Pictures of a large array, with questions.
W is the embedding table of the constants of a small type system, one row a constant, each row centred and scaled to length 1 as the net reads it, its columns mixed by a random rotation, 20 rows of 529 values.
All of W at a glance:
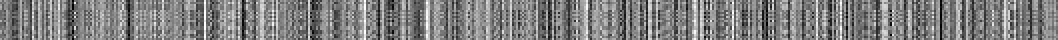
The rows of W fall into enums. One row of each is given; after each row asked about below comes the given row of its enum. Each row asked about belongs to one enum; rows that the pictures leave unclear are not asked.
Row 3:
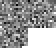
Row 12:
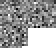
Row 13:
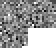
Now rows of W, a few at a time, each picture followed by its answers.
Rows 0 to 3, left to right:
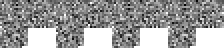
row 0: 3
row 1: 13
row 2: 3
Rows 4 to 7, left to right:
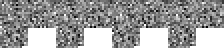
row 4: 3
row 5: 12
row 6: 13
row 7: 12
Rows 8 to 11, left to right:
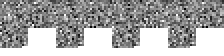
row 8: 13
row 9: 12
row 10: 3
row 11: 12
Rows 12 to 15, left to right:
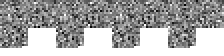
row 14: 13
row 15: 3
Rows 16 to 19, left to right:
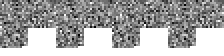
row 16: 3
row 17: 12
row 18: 13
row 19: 3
